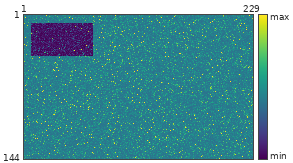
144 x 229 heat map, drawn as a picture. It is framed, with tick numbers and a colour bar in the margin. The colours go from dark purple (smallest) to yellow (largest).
Neither half mirrors the other. An odd patch, lower than its surroundings, sits in the top left. The top left is the ninth with the lowest average.
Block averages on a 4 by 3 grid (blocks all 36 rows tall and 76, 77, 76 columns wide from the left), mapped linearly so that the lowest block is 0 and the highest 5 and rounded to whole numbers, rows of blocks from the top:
055 / 455 / 555 / 555
